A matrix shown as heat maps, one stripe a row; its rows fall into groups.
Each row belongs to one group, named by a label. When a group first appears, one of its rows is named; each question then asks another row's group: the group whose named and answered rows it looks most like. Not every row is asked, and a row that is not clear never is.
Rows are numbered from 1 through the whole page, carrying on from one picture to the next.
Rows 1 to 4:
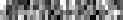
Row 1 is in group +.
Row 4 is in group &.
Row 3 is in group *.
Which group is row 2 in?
+
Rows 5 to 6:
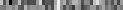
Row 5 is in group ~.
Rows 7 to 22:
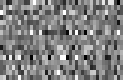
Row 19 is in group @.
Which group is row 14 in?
~
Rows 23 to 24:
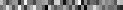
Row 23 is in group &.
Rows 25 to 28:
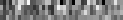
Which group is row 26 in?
~
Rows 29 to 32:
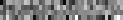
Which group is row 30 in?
~
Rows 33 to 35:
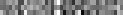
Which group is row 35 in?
&
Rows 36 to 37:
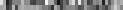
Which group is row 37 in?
*
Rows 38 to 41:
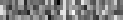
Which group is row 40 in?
+
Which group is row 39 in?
+
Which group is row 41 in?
*
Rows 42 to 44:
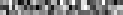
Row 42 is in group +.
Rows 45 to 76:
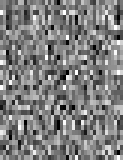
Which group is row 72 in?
~
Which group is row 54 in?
&
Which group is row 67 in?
~
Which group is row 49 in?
@
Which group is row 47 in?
+
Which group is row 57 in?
+
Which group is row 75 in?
@
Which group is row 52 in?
@
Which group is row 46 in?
@
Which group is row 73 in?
&
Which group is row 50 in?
*
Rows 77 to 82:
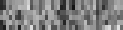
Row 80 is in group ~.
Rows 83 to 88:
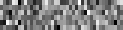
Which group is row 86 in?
~
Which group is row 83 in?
&
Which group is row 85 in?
+
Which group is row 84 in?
@
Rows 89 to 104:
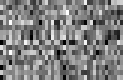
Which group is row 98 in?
+
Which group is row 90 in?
+
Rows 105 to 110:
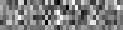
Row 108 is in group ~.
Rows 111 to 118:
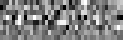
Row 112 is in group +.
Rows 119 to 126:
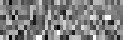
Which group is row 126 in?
~
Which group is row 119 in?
~
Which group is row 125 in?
&
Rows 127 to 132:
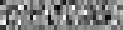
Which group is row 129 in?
&
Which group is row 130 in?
*
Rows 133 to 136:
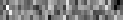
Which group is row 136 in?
*
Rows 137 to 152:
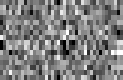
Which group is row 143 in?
@
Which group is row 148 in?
&
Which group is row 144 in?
+
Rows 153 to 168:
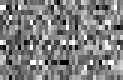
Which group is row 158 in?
@
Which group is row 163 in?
~
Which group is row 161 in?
+
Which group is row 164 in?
*
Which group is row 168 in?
~
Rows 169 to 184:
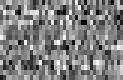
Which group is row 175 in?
+
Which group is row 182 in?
~
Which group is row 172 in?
@
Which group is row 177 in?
&
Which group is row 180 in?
@
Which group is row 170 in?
&
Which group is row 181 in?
~
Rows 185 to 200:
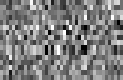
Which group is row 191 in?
*
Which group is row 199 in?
~
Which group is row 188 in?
@
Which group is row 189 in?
@
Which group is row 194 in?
&
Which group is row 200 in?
~
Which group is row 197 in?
~
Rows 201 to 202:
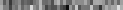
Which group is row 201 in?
~
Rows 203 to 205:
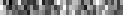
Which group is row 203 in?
~
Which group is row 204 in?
+
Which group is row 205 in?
+
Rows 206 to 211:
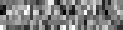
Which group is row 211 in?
+
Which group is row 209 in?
*
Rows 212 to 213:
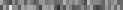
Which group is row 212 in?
+
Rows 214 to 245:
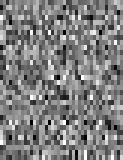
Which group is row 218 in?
~
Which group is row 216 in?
@
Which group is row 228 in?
@
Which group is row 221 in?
+
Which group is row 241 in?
+
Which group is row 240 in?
+
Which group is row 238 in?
*
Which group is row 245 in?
@
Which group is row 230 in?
~
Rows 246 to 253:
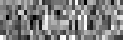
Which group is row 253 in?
+
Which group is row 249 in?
&
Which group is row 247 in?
&
